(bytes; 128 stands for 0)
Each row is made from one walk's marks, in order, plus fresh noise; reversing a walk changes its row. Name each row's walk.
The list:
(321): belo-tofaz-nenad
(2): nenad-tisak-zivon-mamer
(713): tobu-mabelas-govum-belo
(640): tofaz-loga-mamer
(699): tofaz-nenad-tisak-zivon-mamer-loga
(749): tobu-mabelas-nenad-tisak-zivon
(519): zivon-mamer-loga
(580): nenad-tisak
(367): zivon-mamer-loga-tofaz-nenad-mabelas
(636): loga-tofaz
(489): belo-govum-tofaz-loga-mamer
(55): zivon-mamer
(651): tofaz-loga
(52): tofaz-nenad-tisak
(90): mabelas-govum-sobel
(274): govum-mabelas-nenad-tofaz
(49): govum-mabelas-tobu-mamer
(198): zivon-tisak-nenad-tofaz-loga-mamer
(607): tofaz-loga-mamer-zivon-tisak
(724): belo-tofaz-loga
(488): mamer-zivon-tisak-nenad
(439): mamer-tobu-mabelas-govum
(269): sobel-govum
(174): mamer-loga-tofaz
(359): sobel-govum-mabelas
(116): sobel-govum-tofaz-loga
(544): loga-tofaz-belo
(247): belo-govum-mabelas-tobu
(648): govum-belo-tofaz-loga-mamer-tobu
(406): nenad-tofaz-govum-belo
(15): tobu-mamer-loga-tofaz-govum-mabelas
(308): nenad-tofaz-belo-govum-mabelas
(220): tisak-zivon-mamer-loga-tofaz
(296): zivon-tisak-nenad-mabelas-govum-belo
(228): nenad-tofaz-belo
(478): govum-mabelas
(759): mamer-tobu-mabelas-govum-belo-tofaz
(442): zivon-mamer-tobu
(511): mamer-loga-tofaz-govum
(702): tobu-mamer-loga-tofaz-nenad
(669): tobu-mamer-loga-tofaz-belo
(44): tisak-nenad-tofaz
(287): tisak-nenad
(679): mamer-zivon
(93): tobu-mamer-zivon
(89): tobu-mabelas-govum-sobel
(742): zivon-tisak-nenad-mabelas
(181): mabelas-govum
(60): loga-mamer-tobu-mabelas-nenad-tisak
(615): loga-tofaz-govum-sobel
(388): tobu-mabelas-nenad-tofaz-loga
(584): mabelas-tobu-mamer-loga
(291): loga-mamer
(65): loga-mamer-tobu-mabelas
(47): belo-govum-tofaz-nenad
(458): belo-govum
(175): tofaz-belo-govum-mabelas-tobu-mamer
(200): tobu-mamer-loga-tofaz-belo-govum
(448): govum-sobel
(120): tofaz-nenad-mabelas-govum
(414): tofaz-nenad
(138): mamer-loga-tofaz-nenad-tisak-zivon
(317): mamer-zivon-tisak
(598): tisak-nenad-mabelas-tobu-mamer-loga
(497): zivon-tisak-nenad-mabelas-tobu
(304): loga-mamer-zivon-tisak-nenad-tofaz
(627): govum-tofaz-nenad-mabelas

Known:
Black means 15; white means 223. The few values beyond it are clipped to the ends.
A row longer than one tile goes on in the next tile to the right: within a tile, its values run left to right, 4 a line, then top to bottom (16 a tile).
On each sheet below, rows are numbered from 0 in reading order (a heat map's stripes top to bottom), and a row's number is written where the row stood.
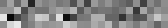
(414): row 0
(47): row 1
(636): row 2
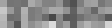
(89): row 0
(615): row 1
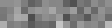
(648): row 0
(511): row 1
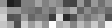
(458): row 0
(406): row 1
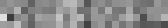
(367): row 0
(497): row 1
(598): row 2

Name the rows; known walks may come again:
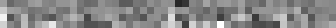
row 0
(359)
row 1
(598)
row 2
(511)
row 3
(458)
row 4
(584)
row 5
(15)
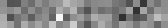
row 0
(200)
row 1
(742)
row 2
(636)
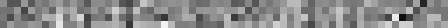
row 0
(724)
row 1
(247)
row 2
(269)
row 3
(648)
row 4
(759)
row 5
(497)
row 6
(89)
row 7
(321)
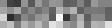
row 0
(406)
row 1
(308)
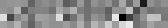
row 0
(367)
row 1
(296)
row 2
(414)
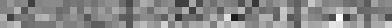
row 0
(702)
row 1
(489)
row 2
(615)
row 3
(544)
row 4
(47)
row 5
(90)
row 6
(120)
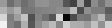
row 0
(439)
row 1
(228)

